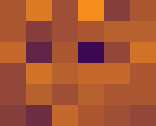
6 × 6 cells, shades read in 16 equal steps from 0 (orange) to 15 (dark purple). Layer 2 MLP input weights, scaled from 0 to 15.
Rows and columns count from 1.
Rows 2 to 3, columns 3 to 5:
7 6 5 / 6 15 8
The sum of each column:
41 42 36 36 39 34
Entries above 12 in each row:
0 0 1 0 0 0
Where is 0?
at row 1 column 4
